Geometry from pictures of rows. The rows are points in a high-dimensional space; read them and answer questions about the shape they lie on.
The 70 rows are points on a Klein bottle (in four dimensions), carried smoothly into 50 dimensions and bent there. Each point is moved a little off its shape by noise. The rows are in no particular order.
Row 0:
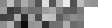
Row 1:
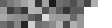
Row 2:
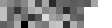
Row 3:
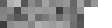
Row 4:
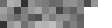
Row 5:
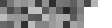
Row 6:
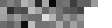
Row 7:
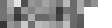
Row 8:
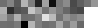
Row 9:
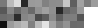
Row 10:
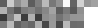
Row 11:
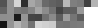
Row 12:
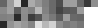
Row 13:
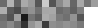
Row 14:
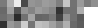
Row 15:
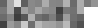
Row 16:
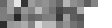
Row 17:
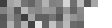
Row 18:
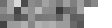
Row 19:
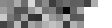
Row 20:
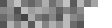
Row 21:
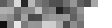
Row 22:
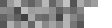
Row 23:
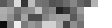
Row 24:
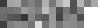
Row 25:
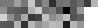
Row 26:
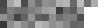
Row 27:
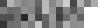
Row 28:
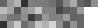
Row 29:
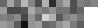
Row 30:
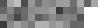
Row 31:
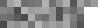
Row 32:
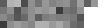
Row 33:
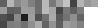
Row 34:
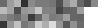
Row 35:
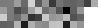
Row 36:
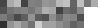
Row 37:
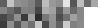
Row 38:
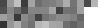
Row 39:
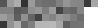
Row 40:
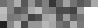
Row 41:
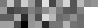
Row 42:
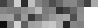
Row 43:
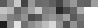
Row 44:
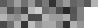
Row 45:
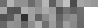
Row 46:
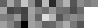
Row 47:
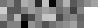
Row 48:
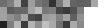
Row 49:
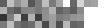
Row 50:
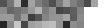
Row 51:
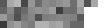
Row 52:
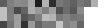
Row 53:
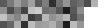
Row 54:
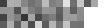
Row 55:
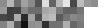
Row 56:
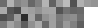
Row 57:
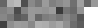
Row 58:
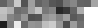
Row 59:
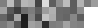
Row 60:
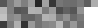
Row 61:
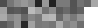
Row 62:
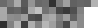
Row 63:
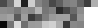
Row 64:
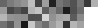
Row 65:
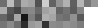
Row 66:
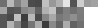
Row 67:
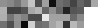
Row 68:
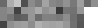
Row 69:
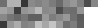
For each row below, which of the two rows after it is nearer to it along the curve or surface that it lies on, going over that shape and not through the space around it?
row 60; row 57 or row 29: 29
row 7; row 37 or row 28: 28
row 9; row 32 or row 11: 11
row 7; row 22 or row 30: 22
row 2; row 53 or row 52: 52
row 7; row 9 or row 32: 9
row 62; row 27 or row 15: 15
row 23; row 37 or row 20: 20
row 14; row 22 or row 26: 22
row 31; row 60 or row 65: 65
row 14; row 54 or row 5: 54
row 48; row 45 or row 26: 26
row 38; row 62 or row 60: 62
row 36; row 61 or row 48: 48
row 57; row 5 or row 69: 69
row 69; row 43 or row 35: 43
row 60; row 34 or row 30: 34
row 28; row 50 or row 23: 23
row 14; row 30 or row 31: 31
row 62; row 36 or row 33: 36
